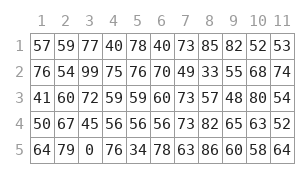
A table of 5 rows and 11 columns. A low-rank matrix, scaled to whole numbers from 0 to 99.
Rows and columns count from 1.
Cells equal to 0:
1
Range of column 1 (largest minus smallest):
35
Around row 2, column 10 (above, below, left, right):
52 80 55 74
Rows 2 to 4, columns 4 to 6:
75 76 70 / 59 59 60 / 56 56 56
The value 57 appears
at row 1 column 1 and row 3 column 8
